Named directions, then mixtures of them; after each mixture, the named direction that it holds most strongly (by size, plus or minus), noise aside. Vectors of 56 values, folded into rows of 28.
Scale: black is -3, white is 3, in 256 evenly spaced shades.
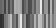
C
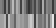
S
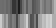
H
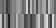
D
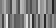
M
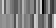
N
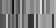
S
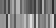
S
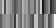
N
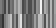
C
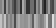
N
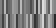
N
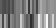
D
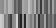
C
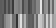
C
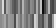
N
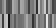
M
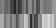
H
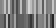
S
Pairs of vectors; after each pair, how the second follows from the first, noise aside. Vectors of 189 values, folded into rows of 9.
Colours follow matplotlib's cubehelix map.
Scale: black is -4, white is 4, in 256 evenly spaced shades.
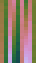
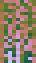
sign-scrambled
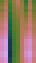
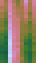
negated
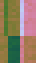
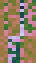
sign-scrambled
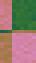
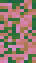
shuffled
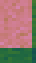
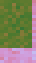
negated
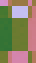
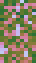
shuffled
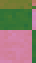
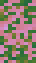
shuffled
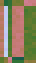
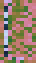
sign-scrambled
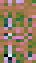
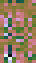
negated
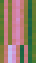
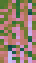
sign-scrambled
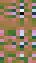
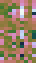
sign-scrambled
